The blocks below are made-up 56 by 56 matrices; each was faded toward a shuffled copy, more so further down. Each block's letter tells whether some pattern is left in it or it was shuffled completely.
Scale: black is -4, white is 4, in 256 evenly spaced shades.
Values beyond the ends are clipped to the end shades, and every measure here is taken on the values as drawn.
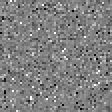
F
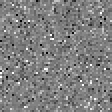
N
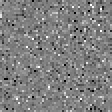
F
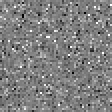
F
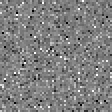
N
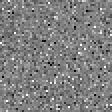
N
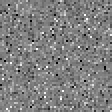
N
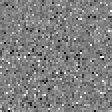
N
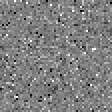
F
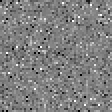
N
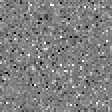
N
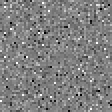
N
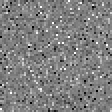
N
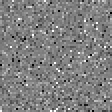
F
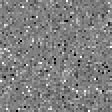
F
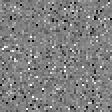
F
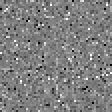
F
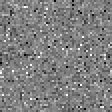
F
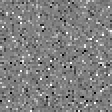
F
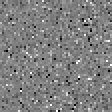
N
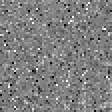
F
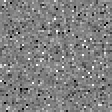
N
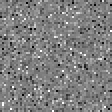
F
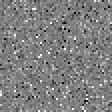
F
